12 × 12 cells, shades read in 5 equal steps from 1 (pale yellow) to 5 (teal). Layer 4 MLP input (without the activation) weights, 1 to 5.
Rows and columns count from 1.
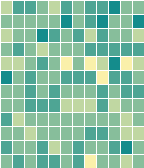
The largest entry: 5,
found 8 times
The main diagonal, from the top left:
2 3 3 2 3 4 3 2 3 3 5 3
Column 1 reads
2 3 2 3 2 5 3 3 4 3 4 3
